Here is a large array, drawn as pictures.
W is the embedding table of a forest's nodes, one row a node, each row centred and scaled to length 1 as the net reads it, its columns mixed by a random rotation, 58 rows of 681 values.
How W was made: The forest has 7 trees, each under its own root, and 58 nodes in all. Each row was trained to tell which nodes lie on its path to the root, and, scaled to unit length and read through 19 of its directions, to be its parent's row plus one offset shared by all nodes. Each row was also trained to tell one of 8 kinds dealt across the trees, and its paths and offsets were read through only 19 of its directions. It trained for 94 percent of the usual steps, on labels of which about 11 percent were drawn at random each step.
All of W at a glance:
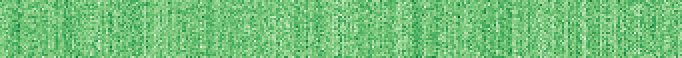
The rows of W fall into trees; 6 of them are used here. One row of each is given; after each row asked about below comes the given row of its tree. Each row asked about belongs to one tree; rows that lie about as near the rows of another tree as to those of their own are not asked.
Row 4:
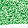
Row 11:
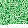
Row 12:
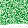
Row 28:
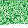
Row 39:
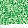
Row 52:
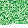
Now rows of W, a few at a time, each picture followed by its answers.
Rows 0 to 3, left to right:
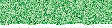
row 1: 12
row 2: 12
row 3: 52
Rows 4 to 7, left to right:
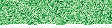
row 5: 28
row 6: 4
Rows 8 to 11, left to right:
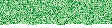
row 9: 39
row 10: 52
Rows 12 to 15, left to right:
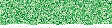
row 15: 4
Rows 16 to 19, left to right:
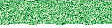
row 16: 52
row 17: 52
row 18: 28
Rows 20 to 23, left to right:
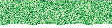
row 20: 11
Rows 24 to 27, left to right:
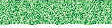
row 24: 52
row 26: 12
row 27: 52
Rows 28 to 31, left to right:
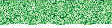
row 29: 12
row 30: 52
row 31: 52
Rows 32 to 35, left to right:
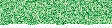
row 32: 28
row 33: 12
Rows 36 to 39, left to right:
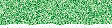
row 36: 12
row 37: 52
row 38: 52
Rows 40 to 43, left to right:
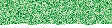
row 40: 12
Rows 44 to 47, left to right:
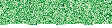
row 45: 28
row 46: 12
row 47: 12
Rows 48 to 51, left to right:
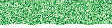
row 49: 28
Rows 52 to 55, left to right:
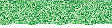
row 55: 12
